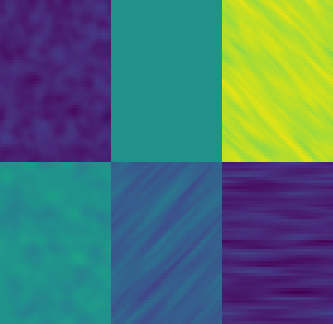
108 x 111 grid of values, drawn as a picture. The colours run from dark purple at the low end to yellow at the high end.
The table splits into 2 rows of 3 panels. Panel 1,1: very low, blotchy, faint in contrast. Panel 1,2: middling, flat. Panel 1,3: very high, slanting down to the right, faint in contrast. Panel 2,1: middling, blotchy, faint in contrast. Panel 2,2: low, slanting up to the right, faint in contrast. Panel 2,3: very low, streaked across, faint in contrast.
